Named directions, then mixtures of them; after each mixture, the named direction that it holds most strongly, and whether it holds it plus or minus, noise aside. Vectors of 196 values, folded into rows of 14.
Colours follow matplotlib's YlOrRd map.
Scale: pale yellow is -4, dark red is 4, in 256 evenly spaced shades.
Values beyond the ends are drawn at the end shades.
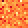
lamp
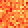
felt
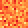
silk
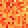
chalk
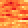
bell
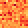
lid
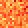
chalk, minus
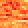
bell, plus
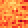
bell, minus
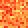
felt, plus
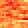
bell, plus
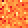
lamp, plus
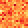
lid, plus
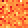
lamp, plus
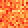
felt, plus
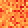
felt, minus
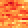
bell, plus
